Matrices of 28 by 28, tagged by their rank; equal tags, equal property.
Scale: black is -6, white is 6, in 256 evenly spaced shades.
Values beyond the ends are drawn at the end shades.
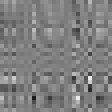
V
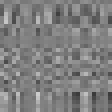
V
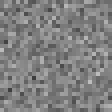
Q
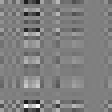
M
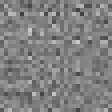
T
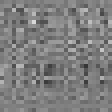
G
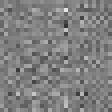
T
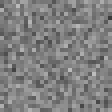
Q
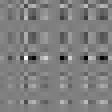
M
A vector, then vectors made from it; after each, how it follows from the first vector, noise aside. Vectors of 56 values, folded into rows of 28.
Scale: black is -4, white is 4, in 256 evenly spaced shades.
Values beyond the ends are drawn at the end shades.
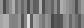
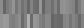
shrunk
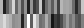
scaled up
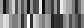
scaled up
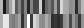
scaled up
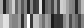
scaled up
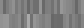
shrunk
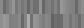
shrunk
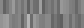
shrunk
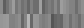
shrunk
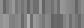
shrunk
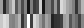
scaled up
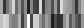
scaled up
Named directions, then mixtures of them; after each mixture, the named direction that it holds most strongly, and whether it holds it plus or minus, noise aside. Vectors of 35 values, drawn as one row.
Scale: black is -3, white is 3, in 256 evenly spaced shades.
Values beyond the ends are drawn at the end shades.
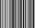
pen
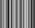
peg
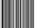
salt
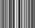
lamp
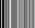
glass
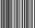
pen, minus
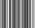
peg, minus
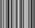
peg, plus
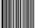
salt, plus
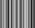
peg, plus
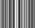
lamp, plus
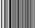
glass, minus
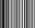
pen, minus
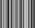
peg, plus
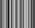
peg, plus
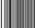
glass, minus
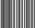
pen, minus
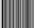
salt, plus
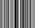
lamp, minus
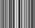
lamp, plus
